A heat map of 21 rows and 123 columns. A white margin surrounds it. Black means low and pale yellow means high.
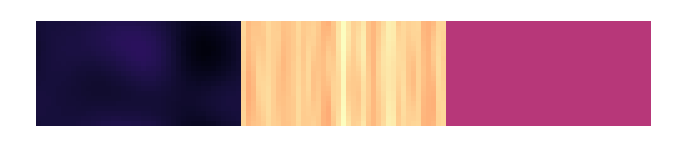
It is made of 1 by 3 panels. Panel 1,1: very low, smooth, faint in contrast. Panel 1,2: very high, streaked downward, faint in contrast. Panel 1,3: middling, flat.
